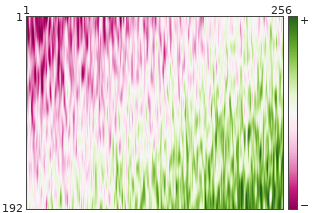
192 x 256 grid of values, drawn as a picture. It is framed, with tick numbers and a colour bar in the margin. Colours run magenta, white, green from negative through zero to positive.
The halves do not mirror each other. The ninth with the highest average is the bottom right. There is an overall slope up to the bottom right. Streaks run downward. Overall the values sit about 50% of the way up the scale.
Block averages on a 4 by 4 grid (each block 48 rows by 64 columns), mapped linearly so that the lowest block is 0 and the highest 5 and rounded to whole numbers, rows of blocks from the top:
0 1 2 3
1 2 3 3
2 2 3 4
2 3 4 5
